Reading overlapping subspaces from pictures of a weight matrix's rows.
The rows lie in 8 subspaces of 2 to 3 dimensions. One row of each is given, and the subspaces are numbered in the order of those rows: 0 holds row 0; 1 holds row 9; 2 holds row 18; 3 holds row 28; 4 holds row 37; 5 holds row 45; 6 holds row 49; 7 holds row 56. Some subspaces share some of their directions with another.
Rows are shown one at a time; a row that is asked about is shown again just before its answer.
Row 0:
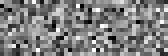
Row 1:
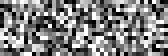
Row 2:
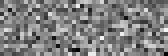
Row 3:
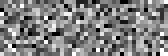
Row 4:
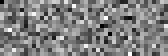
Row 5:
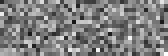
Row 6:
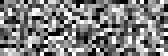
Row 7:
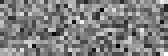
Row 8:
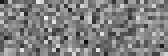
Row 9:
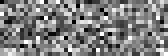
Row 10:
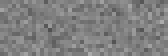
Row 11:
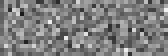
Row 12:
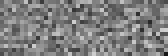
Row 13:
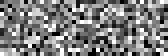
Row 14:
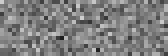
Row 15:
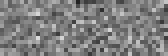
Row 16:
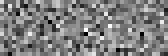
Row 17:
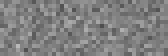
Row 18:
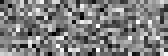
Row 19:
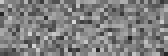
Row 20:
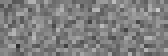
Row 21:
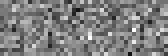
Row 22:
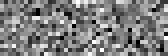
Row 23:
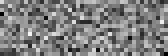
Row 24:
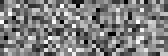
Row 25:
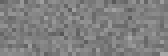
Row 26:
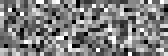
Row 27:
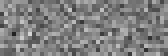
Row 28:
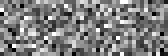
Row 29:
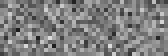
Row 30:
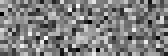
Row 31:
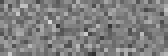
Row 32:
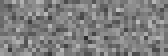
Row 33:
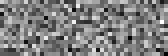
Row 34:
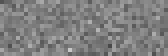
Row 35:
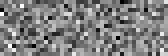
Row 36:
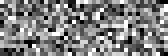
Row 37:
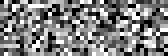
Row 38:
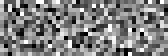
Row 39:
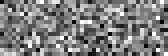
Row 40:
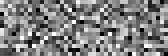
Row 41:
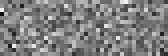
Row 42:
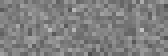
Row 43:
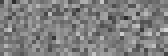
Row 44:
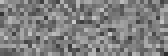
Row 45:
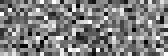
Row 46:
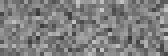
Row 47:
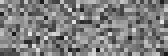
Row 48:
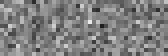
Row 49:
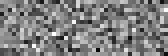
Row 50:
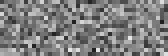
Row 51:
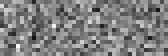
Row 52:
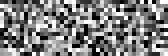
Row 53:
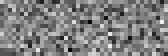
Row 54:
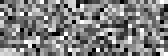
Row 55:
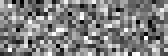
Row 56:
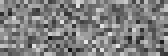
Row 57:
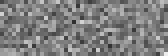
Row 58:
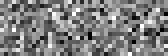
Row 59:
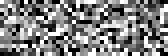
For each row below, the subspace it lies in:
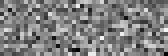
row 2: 4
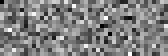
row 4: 4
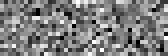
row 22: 7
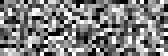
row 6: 7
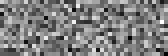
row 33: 2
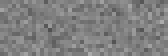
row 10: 1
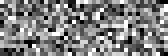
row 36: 5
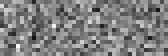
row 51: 0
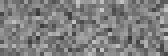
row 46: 7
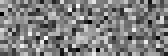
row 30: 5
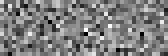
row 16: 6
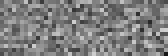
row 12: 4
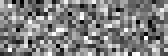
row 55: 2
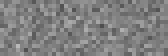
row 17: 0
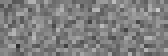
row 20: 0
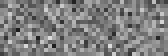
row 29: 7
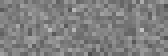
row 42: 1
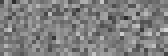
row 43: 4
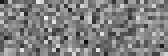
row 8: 7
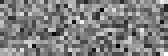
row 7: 5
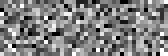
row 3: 3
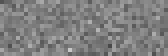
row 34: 3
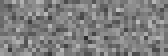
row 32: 2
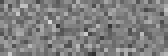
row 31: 6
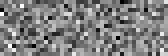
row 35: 3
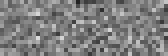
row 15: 7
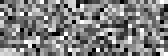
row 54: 5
